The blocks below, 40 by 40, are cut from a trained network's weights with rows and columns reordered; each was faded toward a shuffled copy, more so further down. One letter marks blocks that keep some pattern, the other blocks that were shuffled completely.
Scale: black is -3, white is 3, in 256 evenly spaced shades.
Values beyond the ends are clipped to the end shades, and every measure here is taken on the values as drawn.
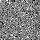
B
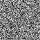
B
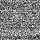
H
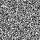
B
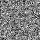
B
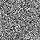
H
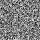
H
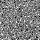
B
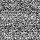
H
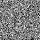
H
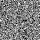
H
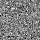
B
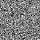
H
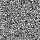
B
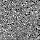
B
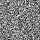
H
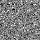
H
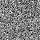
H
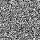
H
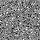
B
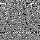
H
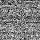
H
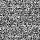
H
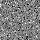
B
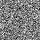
B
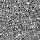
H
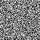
B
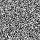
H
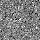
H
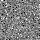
B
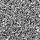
B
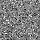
B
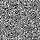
B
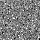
B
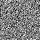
B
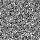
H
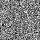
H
